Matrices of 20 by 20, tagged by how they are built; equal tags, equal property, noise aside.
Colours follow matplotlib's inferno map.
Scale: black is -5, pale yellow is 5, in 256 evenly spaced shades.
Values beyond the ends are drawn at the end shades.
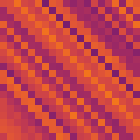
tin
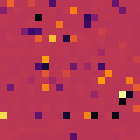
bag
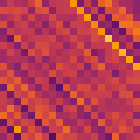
tin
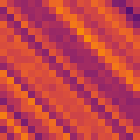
tin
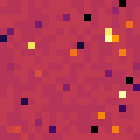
bag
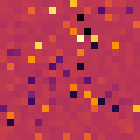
bag
